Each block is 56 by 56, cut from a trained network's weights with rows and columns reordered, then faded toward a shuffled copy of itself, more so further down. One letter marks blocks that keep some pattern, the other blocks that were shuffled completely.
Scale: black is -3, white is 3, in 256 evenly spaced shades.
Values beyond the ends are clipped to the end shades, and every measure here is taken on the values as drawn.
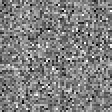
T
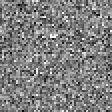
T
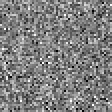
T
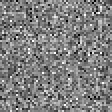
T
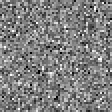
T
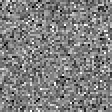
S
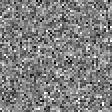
S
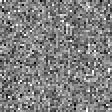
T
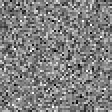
S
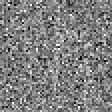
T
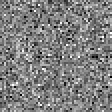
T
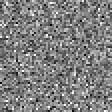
S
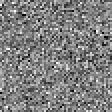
S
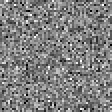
T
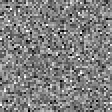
S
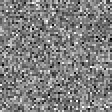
S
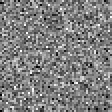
S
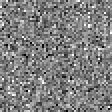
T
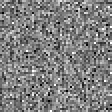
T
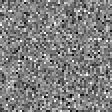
S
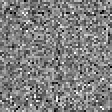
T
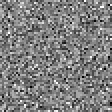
T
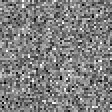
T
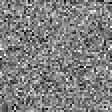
S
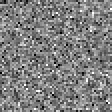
S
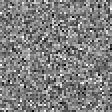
S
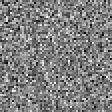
T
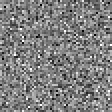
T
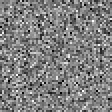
S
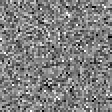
S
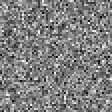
T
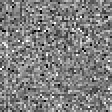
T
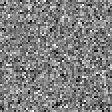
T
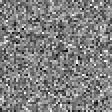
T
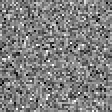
S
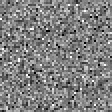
S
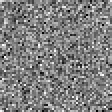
T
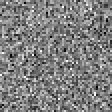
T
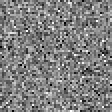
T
